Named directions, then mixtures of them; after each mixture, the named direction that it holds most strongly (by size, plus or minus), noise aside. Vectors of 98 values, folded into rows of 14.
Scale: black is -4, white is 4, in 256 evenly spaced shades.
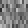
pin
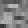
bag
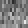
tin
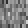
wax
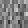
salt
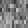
pin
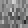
tin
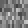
wax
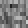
bag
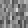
salt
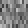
pin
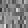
pin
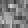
bag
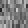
pin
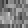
wax
